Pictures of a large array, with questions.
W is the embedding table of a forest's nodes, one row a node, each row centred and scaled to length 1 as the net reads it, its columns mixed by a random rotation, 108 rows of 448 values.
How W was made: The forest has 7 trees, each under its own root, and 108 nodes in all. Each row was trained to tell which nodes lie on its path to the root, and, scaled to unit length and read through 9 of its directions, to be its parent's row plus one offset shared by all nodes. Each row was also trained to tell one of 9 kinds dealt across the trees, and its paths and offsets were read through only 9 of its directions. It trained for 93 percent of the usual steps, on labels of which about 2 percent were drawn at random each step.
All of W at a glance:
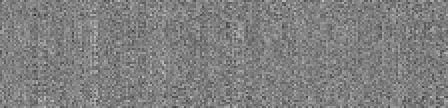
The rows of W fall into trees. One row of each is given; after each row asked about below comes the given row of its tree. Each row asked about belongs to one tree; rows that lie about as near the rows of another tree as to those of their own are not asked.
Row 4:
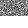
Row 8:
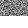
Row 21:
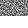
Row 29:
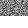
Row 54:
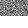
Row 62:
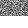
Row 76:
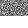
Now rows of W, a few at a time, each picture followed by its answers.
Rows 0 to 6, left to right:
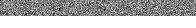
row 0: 29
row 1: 29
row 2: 8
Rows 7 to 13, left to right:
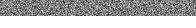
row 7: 8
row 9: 8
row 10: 62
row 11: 21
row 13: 29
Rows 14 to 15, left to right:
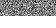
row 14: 54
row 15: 8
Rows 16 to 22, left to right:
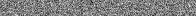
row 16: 4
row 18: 21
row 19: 4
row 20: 62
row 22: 21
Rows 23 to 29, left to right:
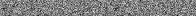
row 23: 8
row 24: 54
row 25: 29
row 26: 8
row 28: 29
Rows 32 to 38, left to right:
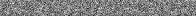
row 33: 54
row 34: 21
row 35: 29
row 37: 8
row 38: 76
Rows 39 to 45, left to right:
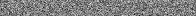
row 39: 21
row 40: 54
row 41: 54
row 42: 54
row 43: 29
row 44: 76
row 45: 62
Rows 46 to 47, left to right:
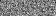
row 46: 29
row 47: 54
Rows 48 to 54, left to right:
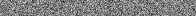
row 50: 8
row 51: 21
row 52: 21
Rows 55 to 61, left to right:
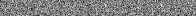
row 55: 29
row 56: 8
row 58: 21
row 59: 4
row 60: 21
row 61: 54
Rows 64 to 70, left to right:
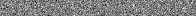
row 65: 54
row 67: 54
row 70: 29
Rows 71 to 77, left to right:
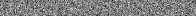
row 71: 8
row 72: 54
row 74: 62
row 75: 29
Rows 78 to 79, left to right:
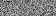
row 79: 21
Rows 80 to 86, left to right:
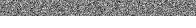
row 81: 29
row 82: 4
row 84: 8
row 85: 29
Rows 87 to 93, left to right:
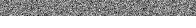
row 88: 54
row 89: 8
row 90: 4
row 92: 8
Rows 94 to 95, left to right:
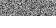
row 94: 29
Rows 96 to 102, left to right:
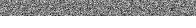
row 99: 54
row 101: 76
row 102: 8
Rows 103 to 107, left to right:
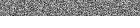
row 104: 54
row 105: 21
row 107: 62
